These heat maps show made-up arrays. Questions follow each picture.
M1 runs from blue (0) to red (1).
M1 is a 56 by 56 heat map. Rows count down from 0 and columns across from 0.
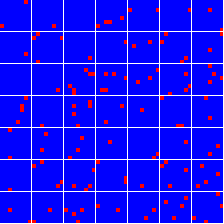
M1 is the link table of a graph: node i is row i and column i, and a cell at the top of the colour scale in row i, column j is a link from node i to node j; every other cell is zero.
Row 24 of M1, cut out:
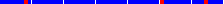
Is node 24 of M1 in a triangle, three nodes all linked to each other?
no
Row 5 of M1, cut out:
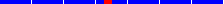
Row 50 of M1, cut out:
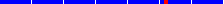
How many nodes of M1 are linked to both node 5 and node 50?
0
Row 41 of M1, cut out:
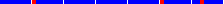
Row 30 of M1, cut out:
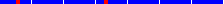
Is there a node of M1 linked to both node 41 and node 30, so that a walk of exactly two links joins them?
no
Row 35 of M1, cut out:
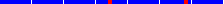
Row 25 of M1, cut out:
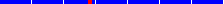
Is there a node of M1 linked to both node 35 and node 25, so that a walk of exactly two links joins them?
no
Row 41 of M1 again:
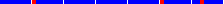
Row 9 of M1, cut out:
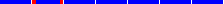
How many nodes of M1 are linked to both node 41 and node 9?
1
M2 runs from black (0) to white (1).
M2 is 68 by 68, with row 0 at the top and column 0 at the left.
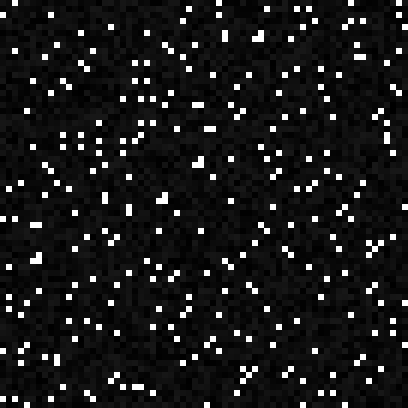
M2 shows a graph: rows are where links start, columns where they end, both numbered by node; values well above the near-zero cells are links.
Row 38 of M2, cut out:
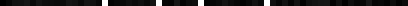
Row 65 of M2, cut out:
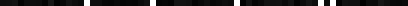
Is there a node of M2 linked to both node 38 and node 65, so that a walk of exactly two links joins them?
no
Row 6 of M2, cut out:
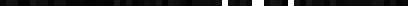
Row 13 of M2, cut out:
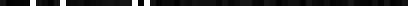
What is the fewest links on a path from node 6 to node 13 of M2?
3
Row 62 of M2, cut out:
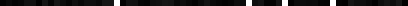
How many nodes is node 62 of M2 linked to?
4
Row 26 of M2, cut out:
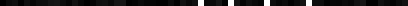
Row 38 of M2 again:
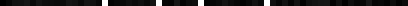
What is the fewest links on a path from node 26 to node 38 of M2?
1
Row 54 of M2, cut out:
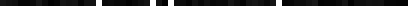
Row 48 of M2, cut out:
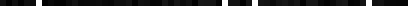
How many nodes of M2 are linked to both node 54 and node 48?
0
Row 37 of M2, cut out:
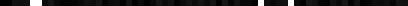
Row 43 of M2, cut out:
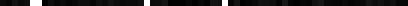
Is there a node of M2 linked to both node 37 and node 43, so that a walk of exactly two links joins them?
yes
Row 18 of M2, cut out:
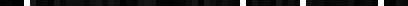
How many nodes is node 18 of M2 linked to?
4
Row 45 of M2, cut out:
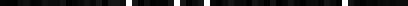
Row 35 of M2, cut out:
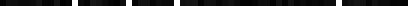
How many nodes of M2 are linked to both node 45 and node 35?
2
